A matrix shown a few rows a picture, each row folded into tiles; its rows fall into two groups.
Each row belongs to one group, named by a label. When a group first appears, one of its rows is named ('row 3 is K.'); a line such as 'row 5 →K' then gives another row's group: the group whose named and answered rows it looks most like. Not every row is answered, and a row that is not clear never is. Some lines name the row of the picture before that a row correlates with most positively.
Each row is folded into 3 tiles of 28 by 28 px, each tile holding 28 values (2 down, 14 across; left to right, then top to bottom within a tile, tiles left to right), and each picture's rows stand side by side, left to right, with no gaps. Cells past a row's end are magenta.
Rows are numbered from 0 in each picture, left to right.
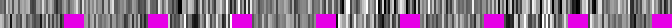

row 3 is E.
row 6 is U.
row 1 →E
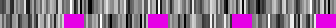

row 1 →E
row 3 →E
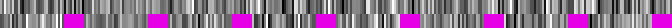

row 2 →U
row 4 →E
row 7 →E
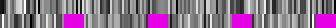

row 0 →U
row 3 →E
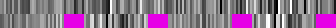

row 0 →E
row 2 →U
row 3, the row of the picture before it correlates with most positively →1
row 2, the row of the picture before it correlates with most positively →2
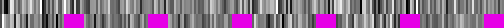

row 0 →E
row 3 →U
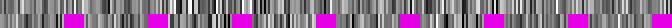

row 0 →E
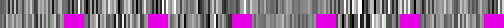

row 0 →U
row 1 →U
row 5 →U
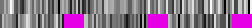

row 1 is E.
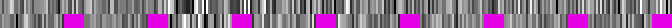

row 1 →E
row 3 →E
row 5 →U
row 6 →U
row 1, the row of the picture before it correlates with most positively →0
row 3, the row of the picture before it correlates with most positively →0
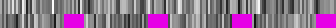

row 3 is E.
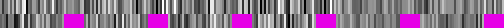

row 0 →U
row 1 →U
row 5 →E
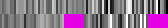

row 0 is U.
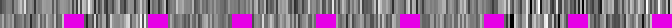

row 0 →U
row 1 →E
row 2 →U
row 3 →E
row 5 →U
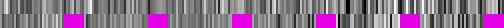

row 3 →E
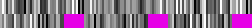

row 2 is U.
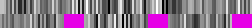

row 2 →E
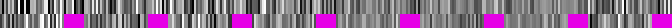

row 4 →E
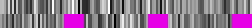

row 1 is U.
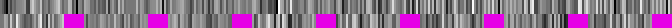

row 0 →E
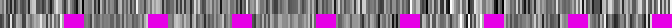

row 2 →U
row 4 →E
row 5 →E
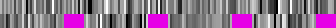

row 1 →E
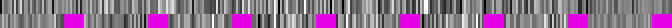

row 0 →U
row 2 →E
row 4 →E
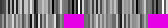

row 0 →U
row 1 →U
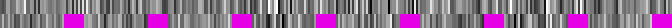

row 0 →U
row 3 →U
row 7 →E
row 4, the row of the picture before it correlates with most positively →0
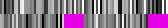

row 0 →E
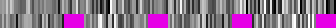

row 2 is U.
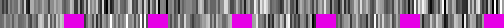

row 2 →E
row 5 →E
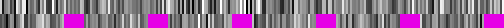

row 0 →U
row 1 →U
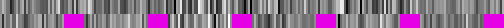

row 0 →E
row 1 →E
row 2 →E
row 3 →U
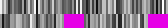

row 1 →U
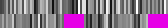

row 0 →U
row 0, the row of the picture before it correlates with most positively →1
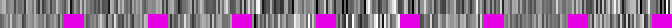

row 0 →E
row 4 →E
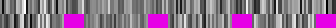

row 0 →U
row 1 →U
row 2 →U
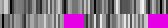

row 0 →E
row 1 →E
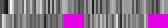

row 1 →U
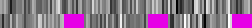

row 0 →E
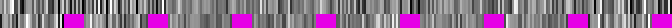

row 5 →U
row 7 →E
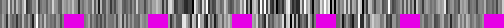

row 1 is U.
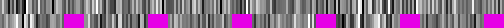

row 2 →U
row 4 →U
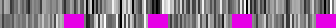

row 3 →U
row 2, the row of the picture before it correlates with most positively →5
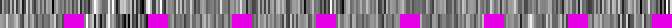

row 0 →U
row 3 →U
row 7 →U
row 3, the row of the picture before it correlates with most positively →3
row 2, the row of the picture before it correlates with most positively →2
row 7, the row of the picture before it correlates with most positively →3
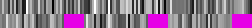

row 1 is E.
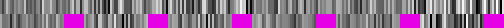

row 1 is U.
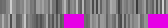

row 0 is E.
